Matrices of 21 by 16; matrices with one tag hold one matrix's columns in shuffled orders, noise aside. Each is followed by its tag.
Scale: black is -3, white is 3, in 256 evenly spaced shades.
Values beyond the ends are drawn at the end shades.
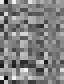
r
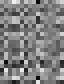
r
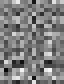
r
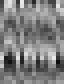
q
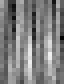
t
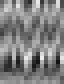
q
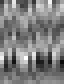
q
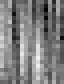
t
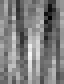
t
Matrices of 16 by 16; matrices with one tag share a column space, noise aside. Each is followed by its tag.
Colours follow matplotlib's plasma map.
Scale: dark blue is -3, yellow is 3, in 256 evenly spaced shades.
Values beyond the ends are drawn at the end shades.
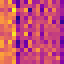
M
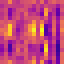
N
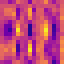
N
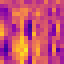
N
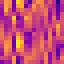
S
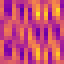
S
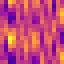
S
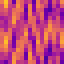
S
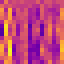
N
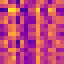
M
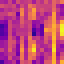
N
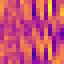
S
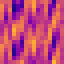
S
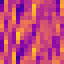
S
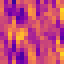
S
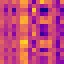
M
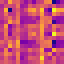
M
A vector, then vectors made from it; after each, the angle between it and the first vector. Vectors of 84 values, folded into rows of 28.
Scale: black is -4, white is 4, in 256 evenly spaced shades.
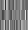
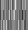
orthogonal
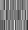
partly opposed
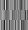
nearly opposite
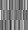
orthogonal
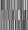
partly opposed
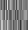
orthogonal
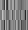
nearly opposite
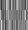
partly aligned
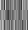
partly opposed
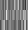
partly aligned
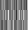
orthogonal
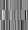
nearly opposite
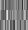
partly aligned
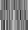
partly opposed
